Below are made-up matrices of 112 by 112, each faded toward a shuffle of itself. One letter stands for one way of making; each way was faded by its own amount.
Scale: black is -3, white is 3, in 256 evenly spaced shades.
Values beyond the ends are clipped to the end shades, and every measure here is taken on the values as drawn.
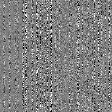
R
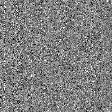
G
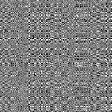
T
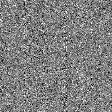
G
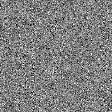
G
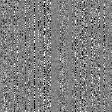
R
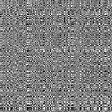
T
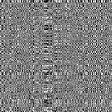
T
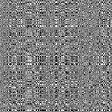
T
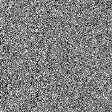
G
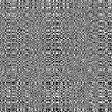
T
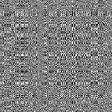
T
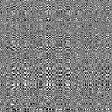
T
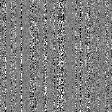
R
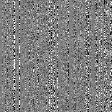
R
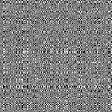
T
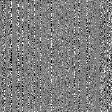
R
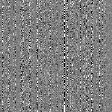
R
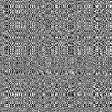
T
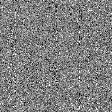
G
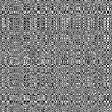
T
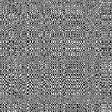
T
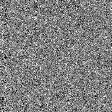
G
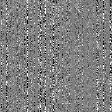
R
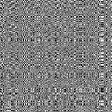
T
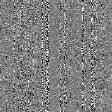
R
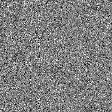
G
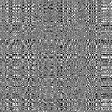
T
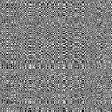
T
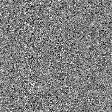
G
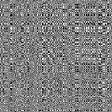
T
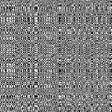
T
